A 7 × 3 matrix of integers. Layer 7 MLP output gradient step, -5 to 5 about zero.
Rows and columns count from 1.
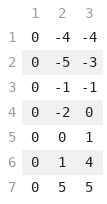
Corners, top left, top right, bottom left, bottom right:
0 -4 0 5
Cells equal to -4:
2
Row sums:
-8 -8 -2 -2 1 5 10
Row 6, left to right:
0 1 4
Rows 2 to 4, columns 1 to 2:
0 -5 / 0 -1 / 0 -2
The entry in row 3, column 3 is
-1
